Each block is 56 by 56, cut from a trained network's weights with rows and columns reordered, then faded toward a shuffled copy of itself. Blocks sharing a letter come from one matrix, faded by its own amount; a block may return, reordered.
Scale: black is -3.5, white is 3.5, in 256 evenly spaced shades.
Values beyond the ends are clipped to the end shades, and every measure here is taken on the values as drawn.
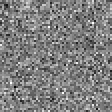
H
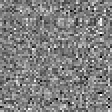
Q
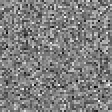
H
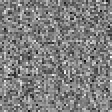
Q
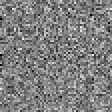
Q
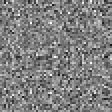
Q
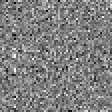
Q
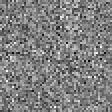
H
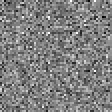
H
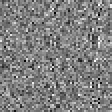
Q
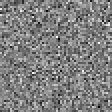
H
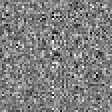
Q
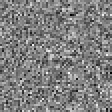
H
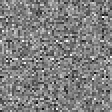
H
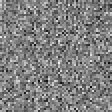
H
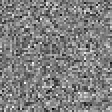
H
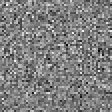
H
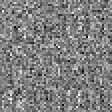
Q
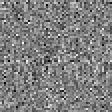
Q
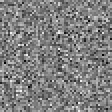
H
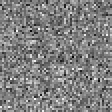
H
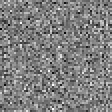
Q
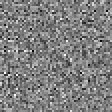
H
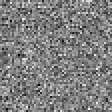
H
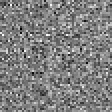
H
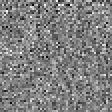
Q
